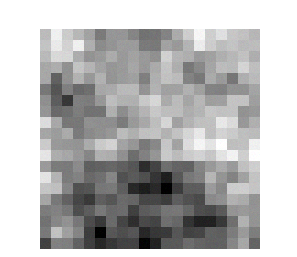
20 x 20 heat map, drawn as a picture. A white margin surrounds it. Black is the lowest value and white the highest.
Seam: horizontal, 60% of the way down, the top part higher. Ninth with the highest average: middle right. Ninth with the lowest average: bottom middle. Stripes: none.
